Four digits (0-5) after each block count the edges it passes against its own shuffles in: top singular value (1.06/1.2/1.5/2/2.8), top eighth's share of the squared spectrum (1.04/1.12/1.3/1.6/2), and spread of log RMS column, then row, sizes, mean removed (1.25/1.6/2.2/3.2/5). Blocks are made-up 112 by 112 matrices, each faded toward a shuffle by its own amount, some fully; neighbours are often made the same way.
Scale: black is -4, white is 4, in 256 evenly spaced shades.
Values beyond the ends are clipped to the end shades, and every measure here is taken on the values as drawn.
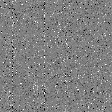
2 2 2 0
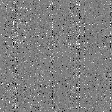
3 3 3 1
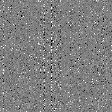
3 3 3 1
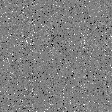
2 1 1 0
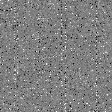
2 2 2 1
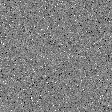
0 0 0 0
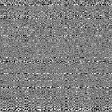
4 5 2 4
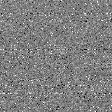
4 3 0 2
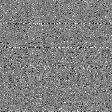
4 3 0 2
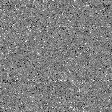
3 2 0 1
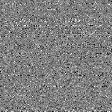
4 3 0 3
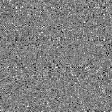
4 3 1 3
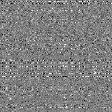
4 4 2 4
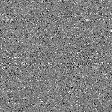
3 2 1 2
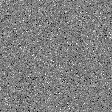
1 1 0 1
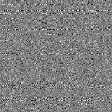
4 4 2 4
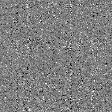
1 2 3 2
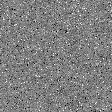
0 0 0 0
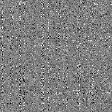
2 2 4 3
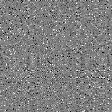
4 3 1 2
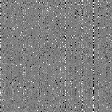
5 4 3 2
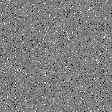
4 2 1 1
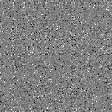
4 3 1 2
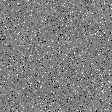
2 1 0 0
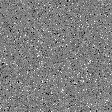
2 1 0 0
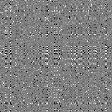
5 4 3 3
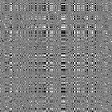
5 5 4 4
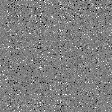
2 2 2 2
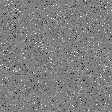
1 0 0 0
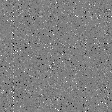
3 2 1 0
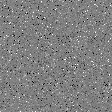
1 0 0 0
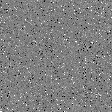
1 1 1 0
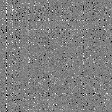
3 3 3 2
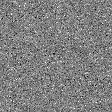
0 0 0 0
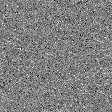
0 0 0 0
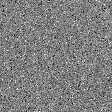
0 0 0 0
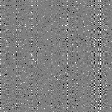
5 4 3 2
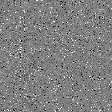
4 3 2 1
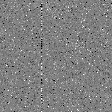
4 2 1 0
